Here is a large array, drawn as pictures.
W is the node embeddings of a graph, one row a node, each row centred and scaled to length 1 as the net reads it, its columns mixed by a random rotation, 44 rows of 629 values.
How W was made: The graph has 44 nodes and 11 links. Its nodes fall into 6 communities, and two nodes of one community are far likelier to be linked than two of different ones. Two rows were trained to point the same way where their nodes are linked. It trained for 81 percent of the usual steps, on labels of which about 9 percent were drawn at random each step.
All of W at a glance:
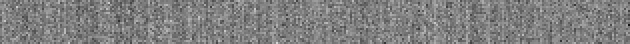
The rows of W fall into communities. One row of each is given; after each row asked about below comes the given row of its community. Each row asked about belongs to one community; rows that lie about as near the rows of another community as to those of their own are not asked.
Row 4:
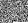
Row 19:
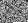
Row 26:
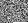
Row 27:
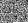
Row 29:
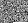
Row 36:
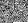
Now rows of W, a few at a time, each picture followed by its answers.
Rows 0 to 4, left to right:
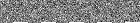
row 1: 36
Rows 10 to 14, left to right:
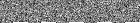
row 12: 27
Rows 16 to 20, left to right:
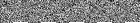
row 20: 19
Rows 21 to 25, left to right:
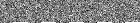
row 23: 29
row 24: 36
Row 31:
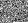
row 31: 4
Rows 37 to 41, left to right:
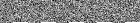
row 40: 26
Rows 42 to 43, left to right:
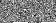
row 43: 27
